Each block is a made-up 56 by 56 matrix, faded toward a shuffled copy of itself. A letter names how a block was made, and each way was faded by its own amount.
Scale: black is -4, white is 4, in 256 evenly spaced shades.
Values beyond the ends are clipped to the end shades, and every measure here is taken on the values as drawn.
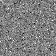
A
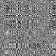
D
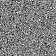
A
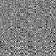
D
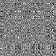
D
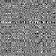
D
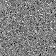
A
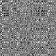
D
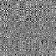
D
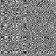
D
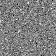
A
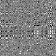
D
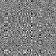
D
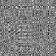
D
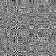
D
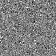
A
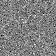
A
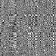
D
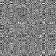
D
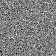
A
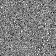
A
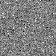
A
